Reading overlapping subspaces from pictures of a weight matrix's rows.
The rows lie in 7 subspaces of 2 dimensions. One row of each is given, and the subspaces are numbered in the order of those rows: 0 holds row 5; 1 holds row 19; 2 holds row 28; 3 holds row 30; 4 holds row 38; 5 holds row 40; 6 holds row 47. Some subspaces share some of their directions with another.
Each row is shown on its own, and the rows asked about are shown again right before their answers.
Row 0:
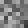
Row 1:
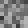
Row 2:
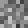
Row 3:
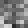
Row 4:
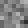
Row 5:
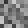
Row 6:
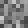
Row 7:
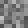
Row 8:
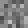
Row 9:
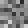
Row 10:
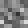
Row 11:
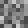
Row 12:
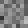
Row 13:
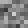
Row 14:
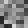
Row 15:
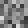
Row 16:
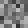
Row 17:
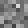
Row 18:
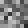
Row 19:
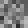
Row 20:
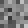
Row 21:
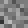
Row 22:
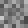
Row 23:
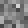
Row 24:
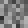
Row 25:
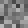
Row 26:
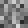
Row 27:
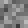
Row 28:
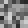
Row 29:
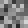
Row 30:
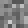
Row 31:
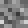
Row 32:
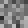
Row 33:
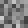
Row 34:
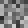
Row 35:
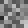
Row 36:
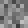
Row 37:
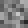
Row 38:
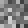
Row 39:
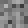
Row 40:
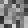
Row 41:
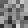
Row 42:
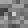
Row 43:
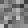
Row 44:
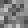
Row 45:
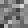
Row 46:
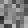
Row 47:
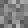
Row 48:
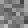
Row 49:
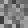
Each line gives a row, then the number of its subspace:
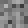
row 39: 3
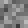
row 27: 1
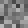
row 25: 2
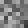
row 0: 4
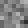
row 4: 0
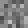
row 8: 3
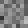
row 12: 6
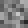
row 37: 0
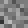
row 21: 0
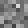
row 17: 2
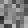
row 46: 5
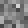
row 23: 2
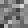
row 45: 3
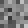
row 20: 4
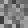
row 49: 0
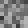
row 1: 2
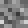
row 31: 0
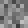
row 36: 5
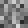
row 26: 5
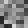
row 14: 5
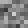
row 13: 1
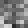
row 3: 5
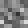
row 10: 0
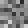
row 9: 6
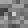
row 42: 1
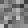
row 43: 3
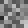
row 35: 4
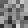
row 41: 4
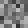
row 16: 2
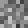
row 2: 4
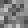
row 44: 1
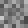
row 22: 6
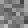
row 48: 6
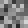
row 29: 1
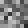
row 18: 4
